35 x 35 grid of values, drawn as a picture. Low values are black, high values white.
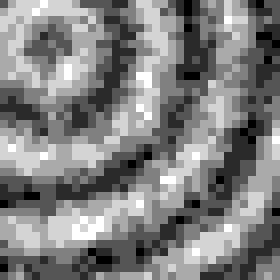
The ninth with the lowest average is the top right. No row or column stands out. Rings spread out from the top left.
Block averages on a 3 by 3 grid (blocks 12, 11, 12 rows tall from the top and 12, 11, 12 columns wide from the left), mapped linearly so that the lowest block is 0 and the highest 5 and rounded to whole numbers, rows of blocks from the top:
520
322
222
